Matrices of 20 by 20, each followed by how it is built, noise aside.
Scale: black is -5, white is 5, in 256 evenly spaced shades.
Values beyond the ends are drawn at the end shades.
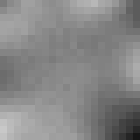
smooth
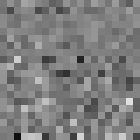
uneven rows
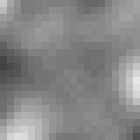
smooth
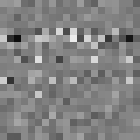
uneven rows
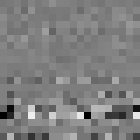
uneven rows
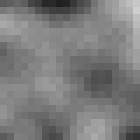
smooth
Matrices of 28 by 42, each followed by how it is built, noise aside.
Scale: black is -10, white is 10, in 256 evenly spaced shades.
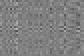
low rank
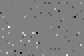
sparse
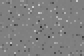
sparse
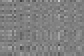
low rank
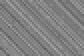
Toeplitz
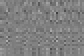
low rank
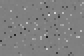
sparse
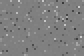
sparse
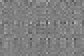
low rank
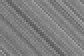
Toeplitz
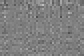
low rank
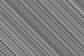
Toeplitz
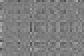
low rank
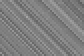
Toeplitz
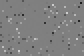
sparse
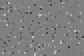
sparse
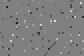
sparse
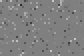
sparse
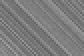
Toeplitz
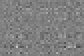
low rank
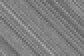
Toeplitz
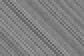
Toeplitz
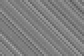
Toeplitz
